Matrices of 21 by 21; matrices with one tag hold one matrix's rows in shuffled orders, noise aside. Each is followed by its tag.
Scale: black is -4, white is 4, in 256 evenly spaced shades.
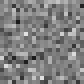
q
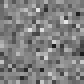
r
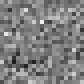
q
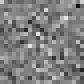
r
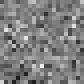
q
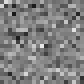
q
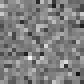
r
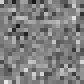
q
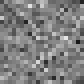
r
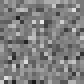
q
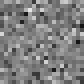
r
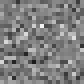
q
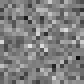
r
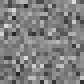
q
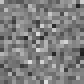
r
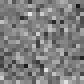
r
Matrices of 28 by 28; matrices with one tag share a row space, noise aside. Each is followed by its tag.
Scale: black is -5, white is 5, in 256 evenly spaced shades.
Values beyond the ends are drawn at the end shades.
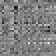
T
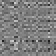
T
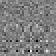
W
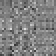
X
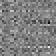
T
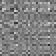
T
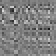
T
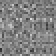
X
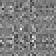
X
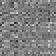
T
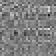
T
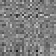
W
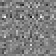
W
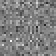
W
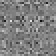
W
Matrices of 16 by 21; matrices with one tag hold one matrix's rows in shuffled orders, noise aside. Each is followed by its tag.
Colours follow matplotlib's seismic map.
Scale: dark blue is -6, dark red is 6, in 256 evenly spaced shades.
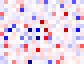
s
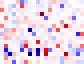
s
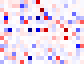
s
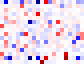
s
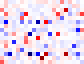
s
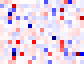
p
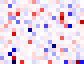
p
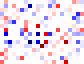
s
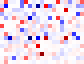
s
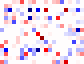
s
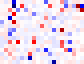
p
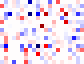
s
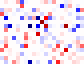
s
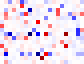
s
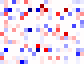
s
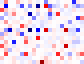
s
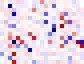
p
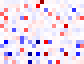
s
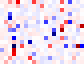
p
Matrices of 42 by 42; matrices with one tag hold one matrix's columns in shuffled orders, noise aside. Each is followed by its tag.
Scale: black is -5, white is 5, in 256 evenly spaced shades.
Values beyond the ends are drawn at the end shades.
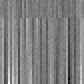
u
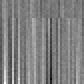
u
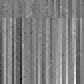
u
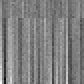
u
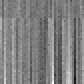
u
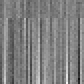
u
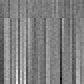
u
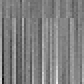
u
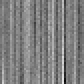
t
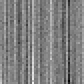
t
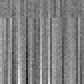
u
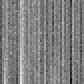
t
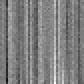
t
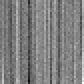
t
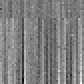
u
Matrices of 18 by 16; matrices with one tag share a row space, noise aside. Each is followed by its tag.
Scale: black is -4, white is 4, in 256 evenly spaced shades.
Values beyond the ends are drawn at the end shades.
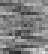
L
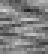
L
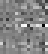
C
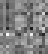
C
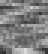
L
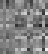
C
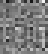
C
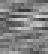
L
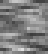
L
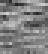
L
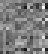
C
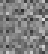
C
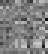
C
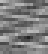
L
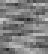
L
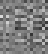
C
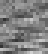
L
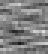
L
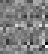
C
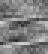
L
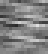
L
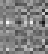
C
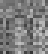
C
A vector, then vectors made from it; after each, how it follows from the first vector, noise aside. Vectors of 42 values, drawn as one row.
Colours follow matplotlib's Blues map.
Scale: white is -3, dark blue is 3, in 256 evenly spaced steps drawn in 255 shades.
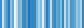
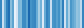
copied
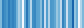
wrapped around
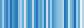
wrapped around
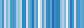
wrapped around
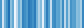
copied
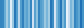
wrapped around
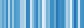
wrapped around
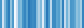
copied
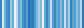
copied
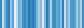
copied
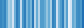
wrapped around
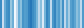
copied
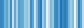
wrapped around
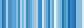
wrapped around
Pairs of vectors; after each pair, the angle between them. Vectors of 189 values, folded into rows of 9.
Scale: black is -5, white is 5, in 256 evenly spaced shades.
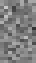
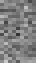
orthogonal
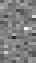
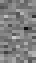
nearly opposite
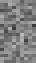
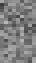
partly aligned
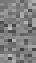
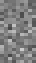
nearly opposite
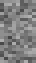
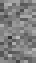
nearly parallel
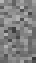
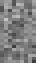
partly aligned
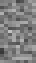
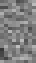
nearly parallel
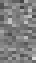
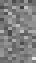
partly aligned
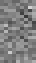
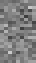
nearly parallel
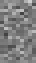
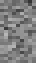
nearly opposite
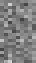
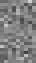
partly aligned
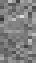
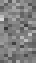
orthogonal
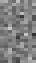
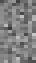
nearly opposite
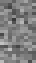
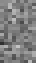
nearly opposite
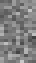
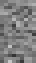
partly opposed
